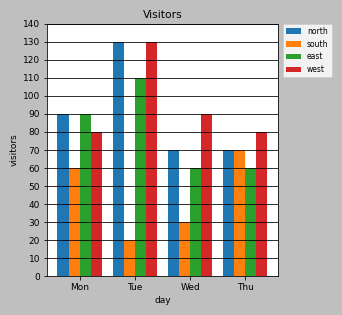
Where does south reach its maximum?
Thu
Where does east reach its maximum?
Tue
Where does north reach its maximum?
Tue
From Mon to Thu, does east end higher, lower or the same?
lower
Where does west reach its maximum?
Tue
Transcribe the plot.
Title: Visitors
x-axis: day, ticks Mon Tue Wed Thu
y-axis: visitors, ticks 0 10 20 30 40 50 60 70 80 90 100 110 120 130 140
Legend: north, south, east, west
Values:
north: 90 130 70 70
south: 60 20 30 70
east: 90 110 60 60
west: 80 130 90 80
